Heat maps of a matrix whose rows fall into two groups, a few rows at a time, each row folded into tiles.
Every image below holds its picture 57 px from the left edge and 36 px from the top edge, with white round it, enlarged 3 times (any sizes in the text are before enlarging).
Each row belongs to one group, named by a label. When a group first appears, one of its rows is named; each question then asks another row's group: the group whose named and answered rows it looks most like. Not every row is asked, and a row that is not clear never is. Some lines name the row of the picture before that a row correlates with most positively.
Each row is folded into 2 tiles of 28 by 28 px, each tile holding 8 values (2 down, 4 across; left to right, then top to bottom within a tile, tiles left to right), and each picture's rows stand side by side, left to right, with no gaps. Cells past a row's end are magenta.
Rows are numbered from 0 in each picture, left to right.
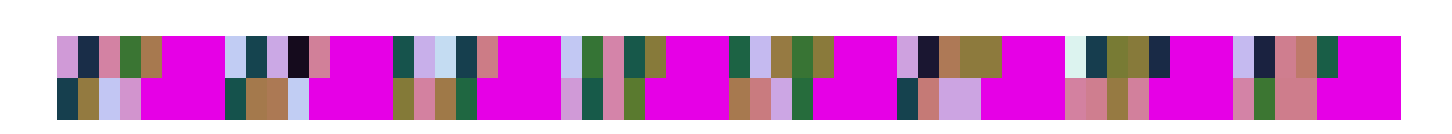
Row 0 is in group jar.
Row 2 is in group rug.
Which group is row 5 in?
jar
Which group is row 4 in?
rug
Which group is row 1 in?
jar
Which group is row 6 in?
jar
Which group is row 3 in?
jar
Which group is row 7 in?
jar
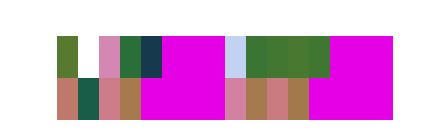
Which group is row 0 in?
rug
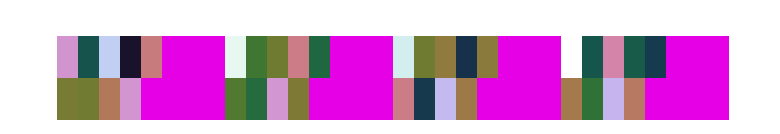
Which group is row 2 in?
jar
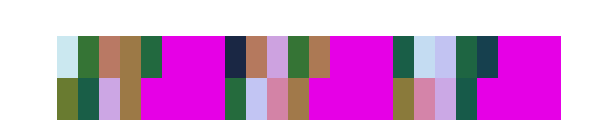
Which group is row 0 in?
jar
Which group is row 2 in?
rug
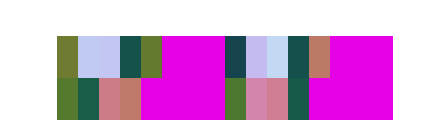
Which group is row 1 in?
rug
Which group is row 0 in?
rug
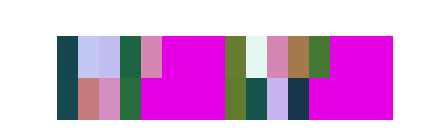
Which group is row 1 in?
rug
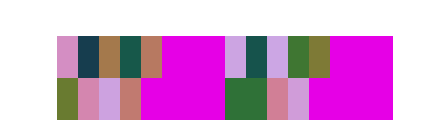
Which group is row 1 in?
jar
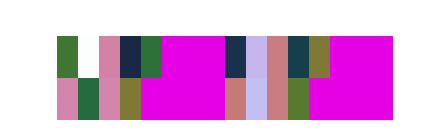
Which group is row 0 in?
rug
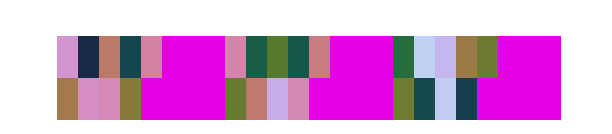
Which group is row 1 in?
jar
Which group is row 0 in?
jar
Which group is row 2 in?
rug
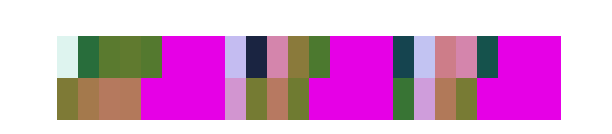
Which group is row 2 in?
rug
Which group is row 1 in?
jar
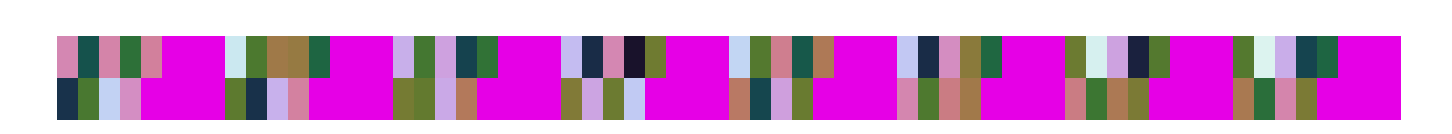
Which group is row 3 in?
jar
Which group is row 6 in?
rug
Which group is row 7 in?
rug
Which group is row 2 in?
jar
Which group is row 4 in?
jar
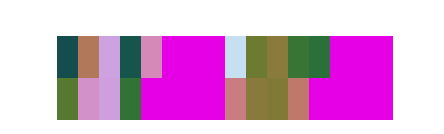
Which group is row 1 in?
jar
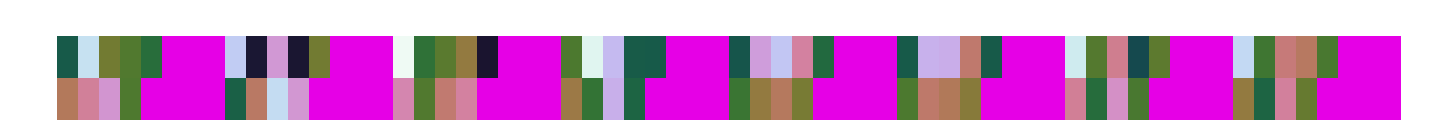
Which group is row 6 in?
jar
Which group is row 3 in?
rug
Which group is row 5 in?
rug
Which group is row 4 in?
rug
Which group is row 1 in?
jar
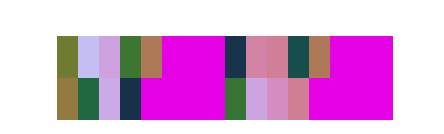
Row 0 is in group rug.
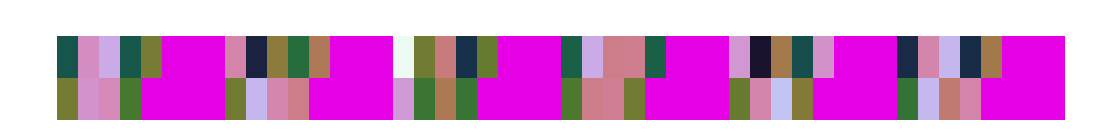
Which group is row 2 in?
jar
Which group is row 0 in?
rug
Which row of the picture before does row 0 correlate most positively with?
1
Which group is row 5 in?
rug
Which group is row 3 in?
rug
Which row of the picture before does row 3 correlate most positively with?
1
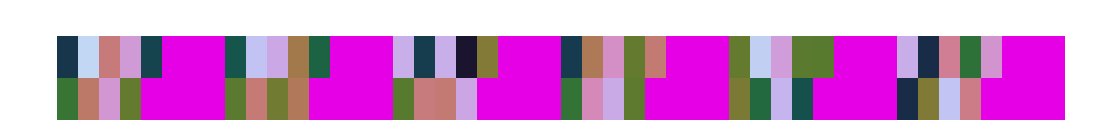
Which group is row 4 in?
rug
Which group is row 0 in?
rug
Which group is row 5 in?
jar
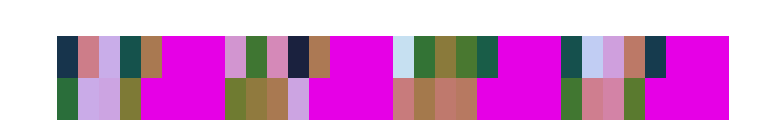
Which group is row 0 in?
rug
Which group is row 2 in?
jar
